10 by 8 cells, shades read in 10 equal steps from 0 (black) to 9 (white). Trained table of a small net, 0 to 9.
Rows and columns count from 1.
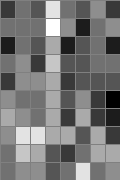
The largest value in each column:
6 8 8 9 6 8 6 6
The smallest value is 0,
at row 6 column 8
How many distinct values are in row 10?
4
